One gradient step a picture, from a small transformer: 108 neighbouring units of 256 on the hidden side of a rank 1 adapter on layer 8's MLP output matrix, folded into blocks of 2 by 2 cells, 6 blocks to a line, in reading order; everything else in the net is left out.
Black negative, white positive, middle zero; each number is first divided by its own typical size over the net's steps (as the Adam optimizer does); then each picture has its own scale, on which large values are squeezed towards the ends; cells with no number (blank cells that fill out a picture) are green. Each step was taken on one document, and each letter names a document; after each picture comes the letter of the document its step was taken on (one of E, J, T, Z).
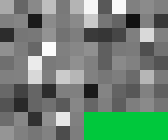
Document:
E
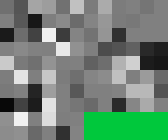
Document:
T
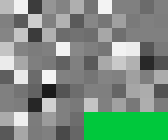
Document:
T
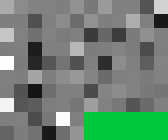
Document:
E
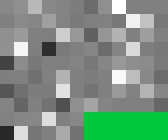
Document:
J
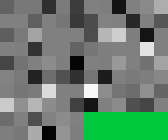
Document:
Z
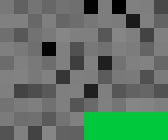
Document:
E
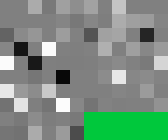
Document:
J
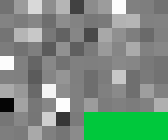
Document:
J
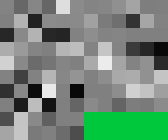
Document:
T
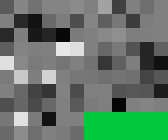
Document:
T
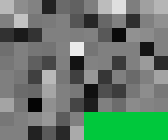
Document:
Z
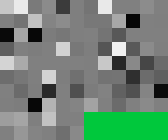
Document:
T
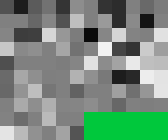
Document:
T
